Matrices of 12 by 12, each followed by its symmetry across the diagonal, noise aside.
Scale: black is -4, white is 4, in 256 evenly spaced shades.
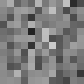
neither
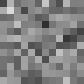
neither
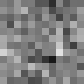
antisymmetric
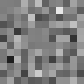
antisymmetric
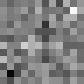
antisymmetric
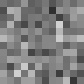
neither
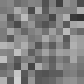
antisymmetric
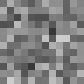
neither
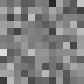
antisymmetric
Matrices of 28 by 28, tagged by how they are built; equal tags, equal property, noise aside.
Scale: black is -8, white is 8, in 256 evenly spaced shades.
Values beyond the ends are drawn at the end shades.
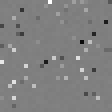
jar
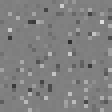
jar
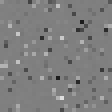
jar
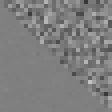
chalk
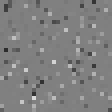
jar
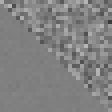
chalk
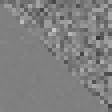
chalk
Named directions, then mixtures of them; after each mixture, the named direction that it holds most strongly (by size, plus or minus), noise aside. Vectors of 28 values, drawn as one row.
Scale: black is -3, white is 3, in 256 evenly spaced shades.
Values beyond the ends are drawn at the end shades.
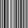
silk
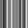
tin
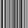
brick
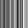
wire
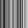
wire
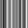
tin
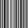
silk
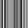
brick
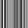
brick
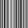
silk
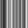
tin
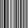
silk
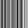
brick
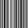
silk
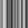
tin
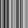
wire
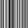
silk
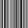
silk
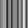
tin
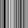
silk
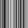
silk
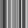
tin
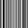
brick
